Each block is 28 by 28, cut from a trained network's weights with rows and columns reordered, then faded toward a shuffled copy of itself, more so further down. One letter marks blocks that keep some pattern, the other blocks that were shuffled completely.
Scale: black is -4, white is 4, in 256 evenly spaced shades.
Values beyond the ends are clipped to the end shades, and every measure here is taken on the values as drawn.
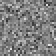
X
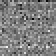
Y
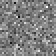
X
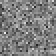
X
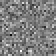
Y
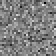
X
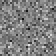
X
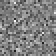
Y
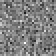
X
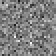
Y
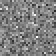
X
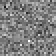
X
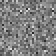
Y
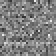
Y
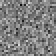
X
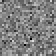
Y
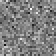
X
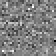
Y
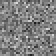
Y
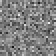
X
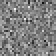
X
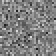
X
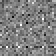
Y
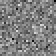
X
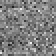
Y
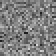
Y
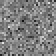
X
